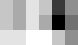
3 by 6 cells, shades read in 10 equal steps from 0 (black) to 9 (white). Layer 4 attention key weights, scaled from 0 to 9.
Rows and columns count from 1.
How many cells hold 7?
4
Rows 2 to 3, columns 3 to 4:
8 6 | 9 9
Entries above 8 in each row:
0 0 2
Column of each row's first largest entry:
3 3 3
